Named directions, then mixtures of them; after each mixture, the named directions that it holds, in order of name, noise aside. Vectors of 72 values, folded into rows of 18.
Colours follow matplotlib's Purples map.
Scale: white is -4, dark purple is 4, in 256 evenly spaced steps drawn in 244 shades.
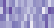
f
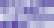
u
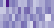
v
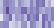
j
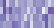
f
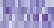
f, j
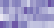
u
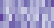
j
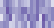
j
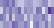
f, v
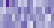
v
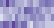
u, v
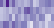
u, v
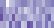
j, v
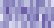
j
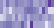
f, u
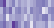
f, u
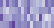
j, v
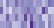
f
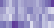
j, u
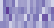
f, j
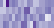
v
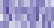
j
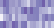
j, u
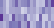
j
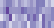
j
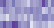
f, u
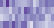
u, v
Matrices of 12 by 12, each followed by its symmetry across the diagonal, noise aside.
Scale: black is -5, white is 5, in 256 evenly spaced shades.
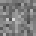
neither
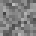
antisymmetric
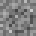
symmetric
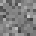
symmetric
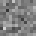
neither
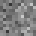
neither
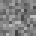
antisymmetric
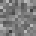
symmetric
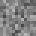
neither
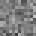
antisymmetric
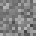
symmetric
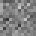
antisymmetric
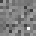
symmetric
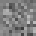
antisymmetric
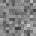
neither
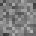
symmetric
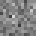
neither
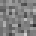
antisymmetric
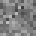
antisymmetric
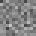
neither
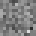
antisymmetric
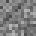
symmetric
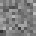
neither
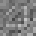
symmetric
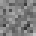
symmetric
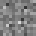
antisymmetric
